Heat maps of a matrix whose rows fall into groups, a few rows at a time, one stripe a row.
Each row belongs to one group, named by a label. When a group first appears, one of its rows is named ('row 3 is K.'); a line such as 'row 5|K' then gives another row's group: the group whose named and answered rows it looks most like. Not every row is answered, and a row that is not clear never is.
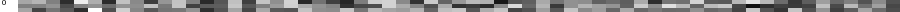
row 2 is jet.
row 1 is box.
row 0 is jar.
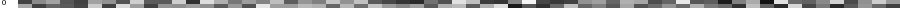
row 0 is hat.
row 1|jet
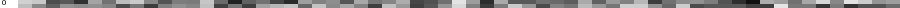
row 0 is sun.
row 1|hat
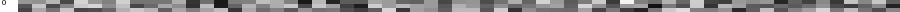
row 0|jar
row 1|jar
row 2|sun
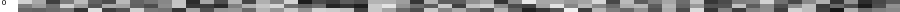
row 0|jar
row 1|jar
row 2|jet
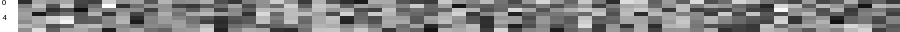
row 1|box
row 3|jet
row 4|box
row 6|sun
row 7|sun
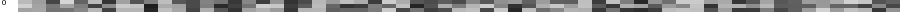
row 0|sun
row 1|jar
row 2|sun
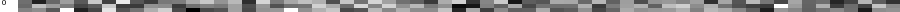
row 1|box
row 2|box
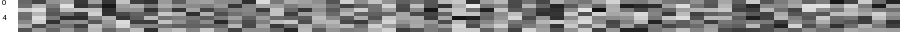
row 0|jet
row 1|sun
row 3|hat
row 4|box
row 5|jar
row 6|jet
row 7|sun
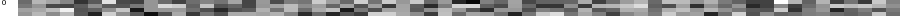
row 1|hat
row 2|box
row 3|jar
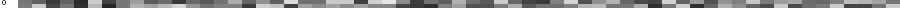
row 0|jet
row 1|hat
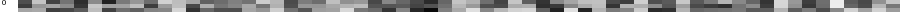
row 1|hat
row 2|hat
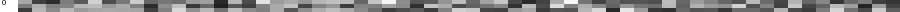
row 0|jet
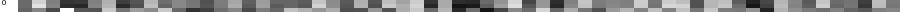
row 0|box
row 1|box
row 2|box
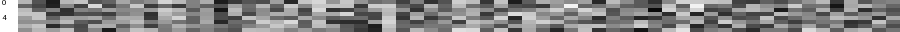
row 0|sun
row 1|jet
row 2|jar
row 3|hat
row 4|sun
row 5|jar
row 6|hat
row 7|sun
